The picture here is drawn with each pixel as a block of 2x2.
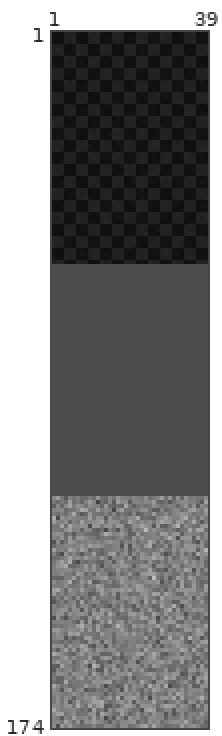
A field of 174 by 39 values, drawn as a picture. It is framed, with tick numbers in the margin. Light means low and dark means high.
The table splits into 3 rows of 1 panel. Panel 1,1: very high, checkered, faint in contrast. Panel 2,1: high, flat. Panel 3,1: middling, fine-grained.
